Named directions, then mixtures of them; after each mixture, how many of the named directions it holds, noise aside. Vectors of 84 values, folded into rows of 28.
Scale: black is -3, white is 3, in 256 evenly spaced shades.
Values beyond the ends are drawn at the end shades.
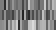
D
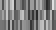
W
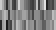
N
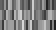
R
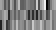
three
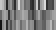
one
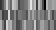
one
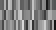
one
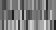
two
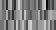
three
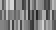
one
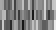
three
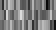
two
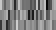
three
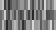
three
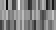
three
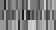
one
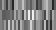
two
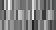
three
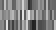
one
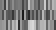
one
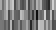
one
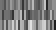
two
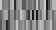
three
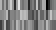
three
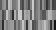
one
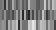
one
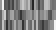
three
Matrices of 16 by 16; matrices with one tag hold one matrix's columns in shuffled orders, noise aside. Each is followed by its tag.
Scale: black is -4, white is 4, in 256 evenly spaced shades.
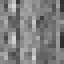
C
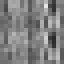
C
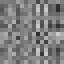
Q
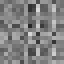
Q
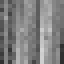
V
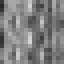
C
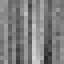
V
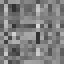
Q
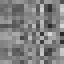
Q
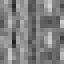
C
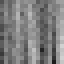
V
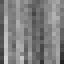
V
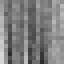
V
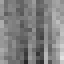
V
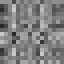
Q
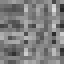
Q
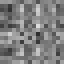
Q
